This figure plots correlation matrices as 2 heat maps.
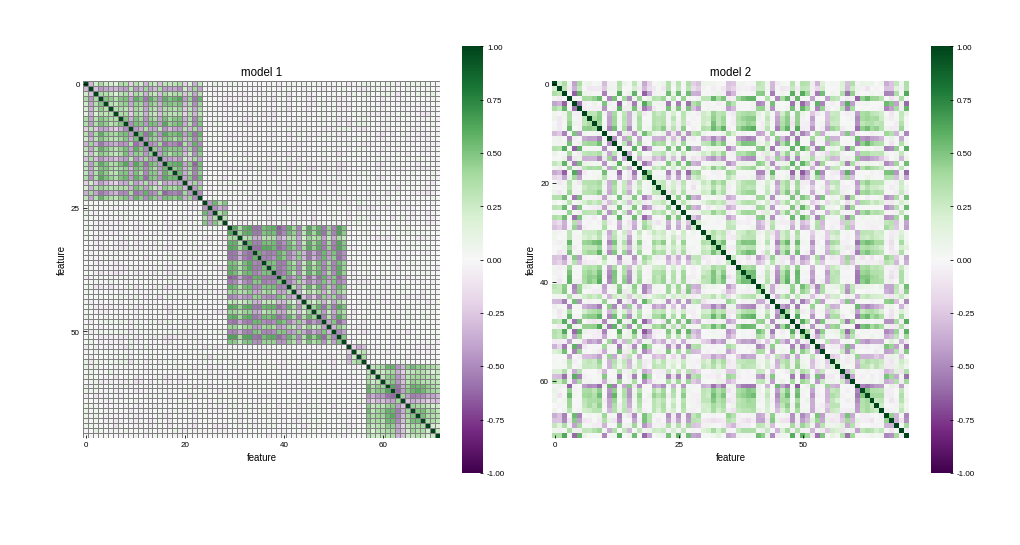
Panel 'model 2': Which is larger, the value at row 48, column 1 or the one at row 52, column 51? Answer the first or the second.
the first
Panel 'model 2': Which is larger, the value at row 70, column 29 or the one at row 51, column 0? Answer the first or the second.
the second
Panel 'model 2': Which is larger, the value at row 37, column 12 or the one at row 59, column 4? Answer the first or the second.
the second
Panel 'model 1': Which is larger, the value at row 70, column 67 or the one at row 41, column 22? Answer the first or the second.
the first
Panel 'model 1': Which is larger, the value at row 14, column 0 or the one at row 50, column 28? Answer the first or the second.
the first
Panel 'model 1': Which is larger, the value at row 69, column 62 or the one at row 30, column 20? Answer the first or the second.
the first
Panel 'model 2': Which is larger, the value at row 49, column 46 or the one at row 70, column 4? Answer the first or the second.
the first
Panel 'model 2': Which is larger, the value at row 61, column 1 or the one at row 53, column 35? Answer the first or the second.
the second
